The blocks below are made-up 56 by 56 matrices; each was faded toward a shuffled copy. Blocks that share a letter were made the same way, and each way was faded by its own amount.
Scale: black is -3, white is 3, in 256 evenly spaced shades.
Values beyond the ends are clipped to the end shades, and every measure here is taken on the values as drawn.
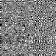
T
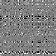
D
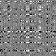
D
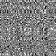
T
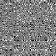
T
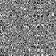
T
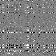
D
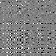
D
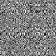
T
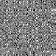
T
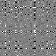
D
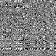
T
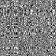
T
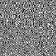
T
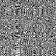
T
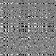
D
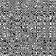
T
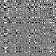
D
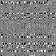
D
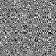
T
